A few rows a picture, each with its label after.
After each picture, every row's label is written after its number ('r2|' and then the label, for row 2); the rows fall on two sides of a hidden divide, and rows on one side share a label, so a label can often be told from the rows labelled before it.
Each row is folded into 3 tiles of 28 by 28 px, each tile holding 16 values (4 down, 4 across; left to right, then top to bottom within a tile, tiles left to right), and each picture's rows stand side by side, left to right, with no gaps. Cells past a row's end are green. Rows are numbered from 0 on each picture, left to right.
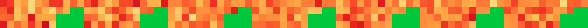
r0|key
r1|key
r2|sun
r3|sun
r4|sun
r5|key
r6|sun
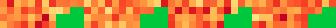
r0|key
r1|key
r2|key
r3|key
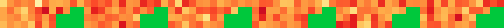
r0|sun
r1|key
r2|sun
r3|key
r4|sun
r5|key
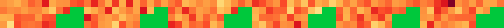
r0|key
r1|sun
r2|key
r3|sun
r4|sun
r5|sun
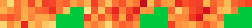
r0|sun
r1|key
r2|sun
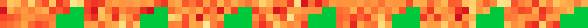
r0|key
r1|key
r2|sun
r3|key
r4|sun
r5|sun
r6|sun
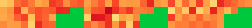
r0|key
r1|sun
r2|sun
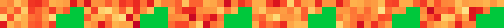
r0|key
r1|key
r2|key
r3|sun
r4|key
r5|key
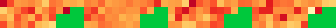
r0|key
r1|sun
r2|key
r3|sun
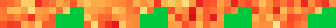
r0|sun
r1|sun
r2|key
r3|key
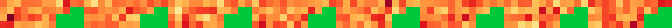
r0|sun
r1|sun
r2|sun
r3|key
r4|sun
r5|key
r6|sun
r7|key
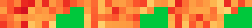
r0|sun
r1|key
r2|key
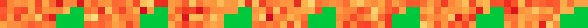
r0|key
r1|key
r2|sun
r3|sun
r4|key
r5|key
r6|key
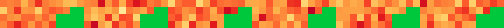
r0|key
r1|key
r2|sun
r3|sun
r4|sun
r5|sun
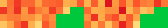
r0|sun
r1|key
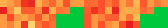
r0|sun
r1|key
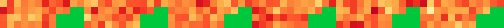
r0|key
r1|key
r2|sun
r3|key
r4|sun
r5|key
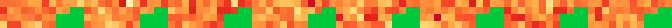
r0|sun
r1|key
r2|key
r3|key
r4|sun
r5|sun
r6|key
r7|sun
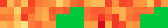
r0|key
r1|key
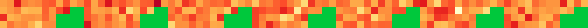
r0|sun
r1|key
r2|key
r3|key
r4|key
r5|key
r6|key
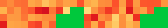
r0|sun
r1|sun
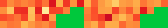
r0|key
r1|key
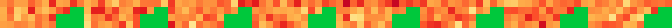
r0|key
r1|key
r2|key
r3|key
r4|key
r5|key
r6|key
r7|sun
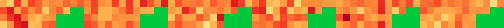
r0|sun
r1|sun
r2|sun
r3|key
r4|sun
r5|sun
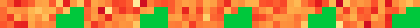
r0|sun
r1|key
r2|key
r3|sun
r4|key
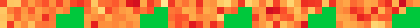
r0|key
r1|sun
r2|sun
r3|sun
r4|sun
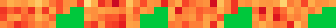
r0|key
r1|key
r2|sun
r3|key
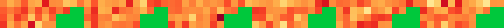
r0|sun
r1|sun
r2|key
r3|sun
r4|key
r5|key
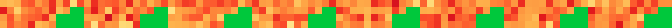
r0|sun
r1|key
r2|sun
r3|key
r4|key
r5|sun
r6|sun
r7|sun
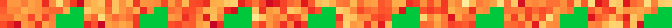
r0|key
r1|key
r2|key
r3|key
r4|key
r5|key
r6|sun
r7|sun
